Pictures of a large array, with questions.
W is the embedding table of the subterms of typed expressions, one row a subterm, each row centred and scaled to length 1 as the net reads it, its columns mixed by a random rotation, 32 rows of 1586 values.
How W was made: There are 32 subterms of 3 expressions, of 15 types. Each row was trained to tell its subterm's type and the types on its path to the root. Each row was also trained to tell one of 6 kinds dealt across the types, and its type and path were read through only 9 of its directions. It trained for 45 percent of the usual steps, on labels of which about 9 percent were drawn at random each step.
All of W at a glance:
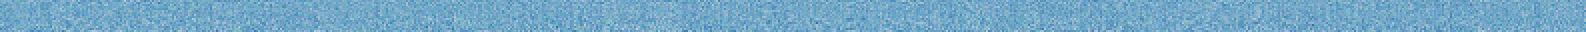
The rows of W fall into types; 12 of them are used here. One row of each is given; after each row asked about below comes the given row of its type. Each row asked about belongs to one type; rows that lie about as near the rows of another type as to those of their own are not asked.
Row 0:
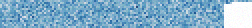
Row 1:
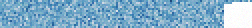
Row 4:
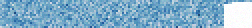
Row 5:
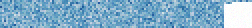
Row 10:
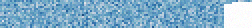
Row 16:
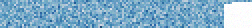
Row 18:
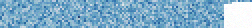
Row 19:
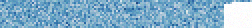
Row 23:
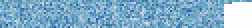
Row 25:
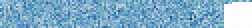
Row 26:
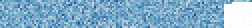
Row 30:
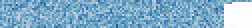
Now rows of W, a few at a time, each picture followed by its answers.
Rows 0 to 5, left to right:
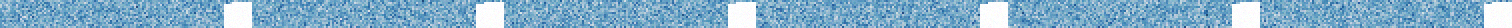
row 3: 23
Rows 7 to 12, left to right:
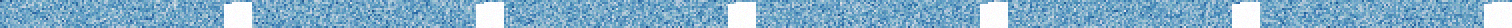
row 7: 5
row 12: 16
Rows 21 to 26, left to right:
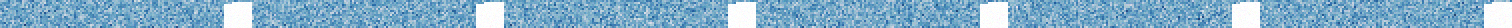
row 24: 10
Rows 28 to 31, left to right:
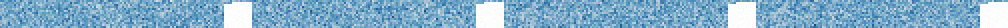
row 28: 16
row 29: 19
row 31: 30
